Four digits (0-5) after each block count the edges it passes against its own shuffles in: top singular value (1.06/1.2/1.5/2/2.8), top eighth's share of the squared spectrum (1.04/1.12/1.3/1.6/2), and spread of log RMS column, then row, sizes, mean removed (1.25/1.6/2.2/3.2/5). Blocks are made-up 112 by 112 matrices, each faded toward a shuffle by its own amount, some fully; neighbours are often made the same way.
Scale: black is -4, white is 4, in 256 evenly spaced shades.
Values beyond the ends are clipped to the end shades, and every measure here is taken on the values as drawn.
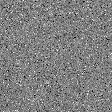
2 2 0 0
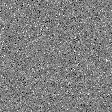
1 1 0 0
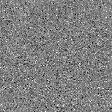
3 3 1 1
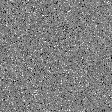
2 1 0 0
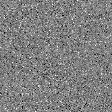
3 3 1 1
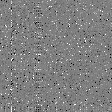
4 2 1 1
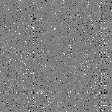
4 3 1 1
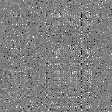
4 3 2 1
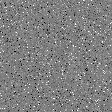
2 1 0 0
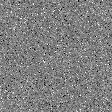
0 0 0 0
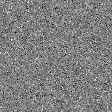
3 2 0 0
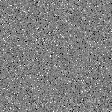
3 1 0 0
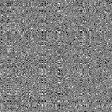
5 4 3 3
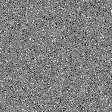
1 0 0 0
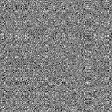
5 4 3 2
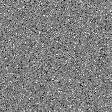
2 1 0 0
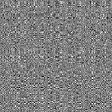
5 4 3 3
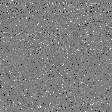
3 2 0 1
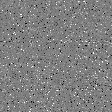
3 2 0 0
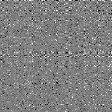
5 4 2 3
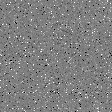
2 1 0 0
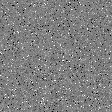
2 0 0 0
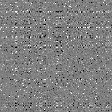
4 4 2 3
